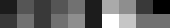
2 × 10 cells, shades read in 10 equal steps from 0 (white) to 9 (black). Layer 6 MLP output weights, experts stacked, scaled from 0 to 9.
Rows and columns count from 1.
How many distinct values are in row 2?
6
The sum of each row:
63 48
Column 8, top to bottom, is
4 2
